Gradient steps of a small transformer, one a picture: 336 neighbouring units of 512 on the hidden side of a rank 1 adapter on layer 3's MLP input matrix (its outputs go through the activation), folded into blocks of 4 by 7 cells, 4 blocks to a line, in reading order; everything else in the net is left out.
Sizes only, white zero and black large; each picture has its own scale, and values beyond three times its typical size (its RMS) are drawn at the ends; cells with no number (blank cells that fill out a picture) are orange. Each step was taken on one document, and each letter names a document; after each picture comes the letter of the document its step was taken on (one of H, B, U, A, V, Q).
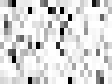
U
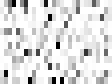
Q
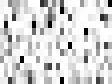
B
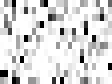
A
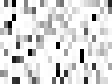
A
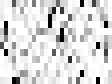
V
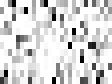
A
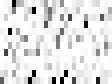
Q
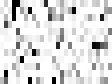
A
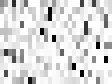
V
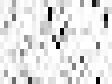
U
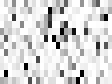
U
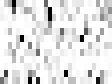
Q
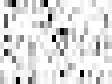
V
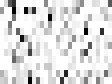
Q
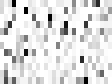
A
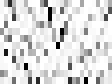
U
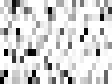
Q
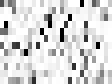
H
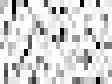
B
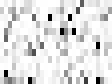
U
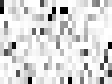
B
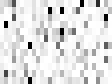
U
